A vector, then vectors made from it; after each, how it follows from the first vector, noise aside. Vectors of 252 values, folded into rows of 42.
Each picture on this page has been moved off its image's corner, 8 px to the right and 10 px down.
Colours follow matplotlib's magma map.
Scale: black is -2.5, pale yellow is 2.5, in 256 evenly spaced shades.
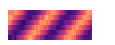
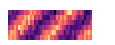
reversed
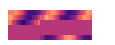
partly zeroed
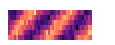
reversed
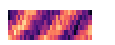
reversed
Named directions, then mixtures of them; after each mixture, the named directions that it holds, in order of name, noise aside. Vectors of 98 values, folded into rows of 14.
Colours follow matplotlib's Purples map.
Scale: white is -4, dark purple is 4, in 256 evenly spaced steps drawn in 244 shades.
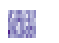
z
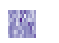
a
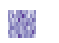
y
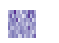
y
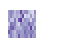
a, y, z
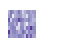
z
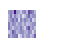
y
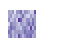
a, y, z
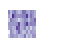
z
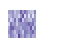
a, y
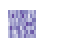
a, y, z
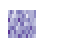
y, z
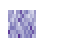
a, y, z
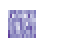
a, y, z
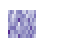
y, z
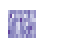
a, y, z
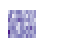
z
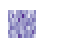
y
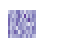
a, z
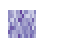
a, y, z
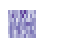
a, y, z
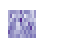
a, z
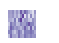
a, y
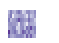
z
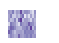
a, y, z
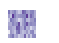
z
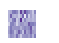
a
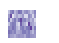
a, z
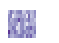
z
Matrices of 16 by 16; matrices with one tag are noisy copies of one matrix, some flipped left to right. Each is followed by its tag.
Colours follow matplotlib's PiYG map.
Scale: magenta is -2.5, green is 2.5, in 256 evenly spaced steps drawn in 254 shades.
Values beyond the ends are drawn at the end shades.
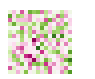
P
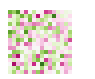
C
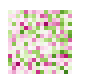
C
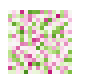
P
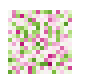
P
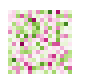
P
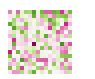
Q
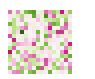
Q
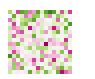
Q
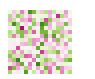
P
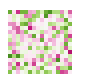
Q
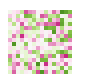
C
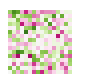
C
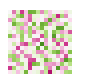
P
